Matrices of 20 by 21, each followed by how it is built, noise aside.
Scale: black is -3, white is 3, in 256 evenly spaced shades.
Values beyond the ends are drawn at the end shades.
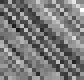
Toeplitz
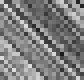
Toeplitz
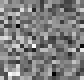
low rank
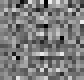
low rank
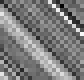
Toeplitz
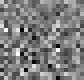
low rank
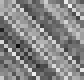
Toeplitz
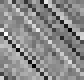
Toeplitz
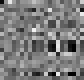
low rank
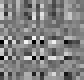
low rank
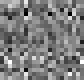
low rank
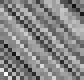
Toeplitz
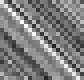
Toeplitz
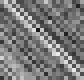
Toeplitz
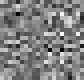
low rank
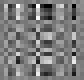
low rank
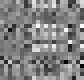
low rank
